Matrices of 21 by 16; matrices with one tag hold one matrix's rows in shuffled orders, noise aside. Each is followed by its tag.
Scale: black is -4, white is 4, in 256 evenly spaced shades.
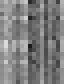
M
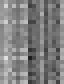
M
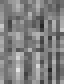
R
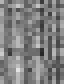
R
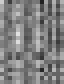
R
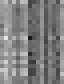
M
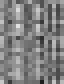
R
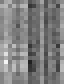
M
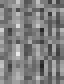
R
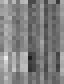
M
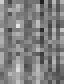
R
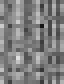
R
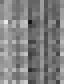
M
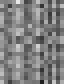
R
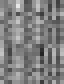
R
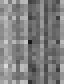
M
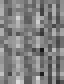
R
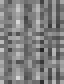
R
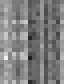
M
